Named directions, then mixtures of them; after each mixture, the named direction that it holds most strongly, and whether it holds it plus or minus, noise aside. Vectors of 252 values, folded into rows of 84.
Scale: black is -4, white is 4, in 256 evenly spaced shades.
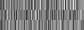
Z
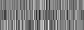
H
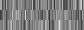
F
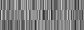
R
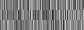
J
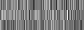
J, minus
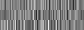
H, plus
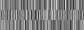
Z, minus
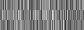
J, minus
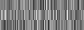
H, minus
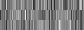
F, plus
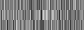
J, minus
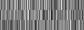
R, plus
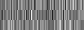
Z, plus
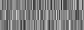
F, plus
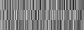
Z, minus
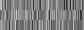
Z, minus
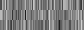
F, minus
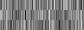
F, minus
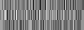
Z, minus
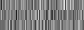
Z, plus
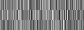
J, minus
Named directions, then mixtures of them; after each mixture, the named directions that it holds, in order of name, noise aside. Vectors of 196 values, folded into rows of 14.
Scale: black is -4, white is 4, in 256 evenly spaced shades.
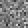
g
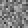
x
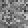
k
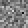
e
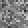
k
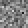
e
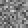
g, x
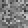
k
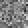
k, x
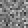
g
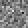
e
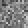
e, k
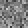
e, x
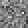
e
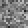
k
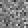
g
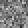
e, x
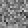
g, k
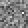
e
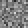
g, x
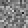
e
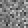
g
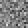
g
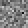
e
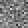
e, g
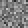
g, x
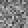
e, x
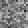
k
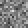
g, x
